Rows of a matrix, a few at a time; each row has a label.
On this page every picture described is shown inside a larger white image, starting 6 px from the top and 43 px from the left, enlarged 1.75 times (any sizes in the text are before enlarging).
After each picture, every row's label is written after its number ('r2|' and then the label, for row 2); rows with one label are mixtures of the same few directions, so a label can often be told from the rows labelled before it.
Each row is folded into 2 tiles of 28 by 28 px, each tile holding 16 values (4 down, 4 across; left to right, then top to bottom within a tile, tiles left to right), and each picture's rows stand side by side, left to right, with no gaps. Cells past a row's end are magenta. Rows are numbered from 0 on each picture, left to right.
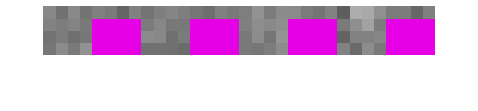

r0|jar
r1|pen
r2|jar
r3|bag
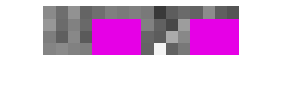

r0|jar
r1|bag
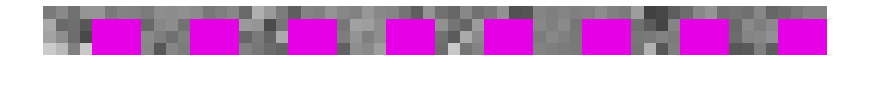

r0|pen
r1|bag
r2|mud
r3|jar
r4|bag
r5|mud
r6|bag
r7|pen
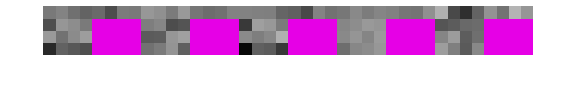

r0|pen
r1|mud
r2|pen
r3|jar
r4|bag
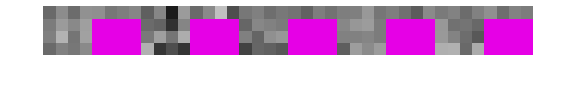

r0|jar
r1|jar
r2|pen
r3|jar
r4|pen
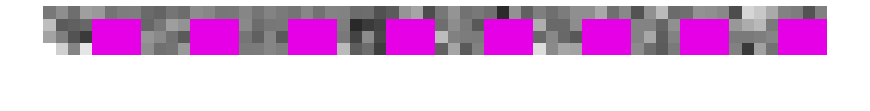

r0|pen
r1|mud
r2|jar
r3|jar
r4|pen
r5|pen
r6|mud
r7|bag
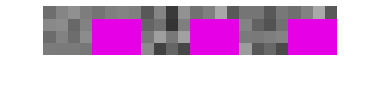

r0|mud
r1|jar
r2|jar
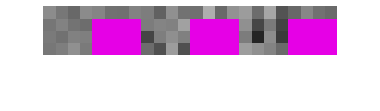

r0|mud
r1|pen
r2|jar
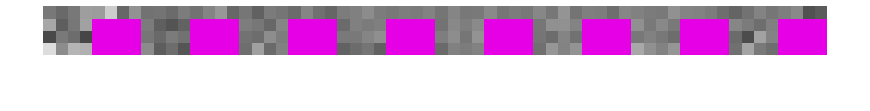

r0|pen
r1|jar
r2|bag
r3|pen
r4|jar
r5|jar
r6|pen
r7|bag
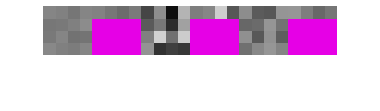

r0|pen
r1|jar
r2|mud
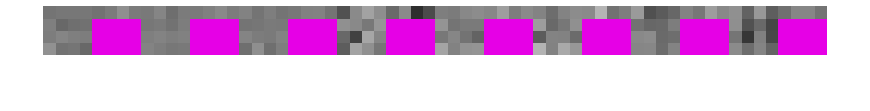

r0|jar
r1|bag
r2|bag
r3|bag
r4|pen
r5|pen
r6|bag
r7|jar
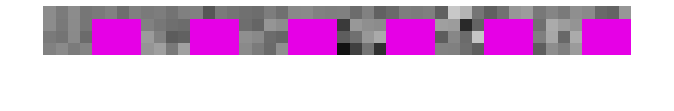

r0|jar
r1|pen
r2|mud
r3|pen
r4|mud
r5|jar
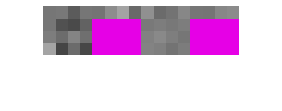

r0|jar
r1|bag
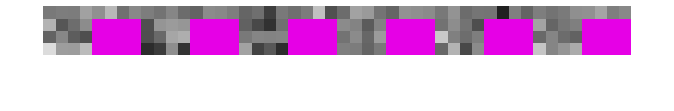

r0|pen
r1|pen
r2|jar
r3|mud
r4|pen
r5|pen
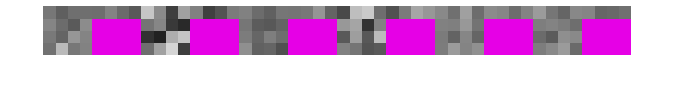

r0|bag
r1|mud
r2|jar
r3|mud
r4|jar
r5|mud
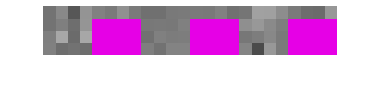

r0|jar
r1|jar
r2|bag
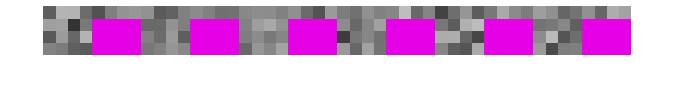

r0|mud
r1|mud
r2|jar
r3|pen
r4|mud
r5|bag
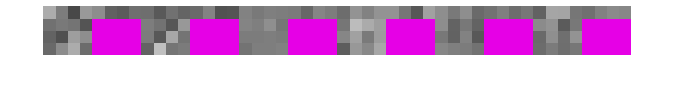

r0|mud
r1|bag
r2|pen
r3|jar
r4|jar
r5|mud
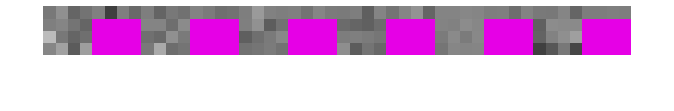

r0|pen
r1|bag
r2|mud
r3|jar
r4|jar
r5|pen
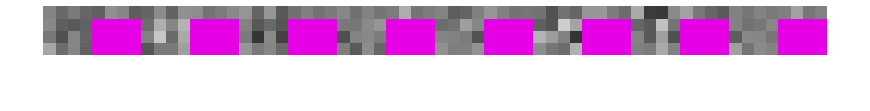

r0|jar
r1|jar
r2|jar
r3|pen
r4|mud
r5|mud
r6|mud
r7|pen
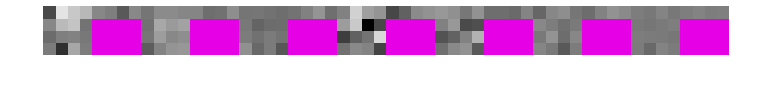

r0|bag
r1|jar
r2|jar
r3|mud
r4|mud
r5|mud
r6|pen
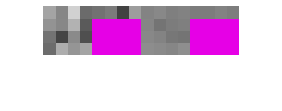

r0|jar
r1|pen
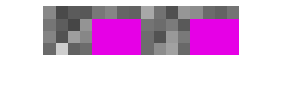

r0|bag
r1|mud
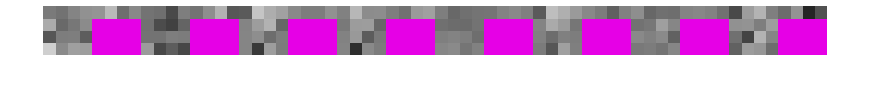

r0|pen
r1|jar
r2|bag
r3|bag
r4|bag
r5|bag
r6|mud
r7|bag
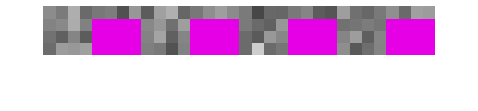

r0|jar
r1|mud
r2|bag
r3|bag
